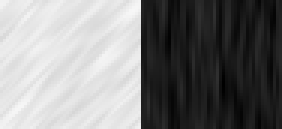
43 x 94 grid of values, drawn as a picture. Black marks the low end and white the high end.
It is made of 1 by 2 panels. Panel 1,1: very high, slanting up to the right, faint in contrast. Panel 1,2: very low, streaked downward, faint in contrast.
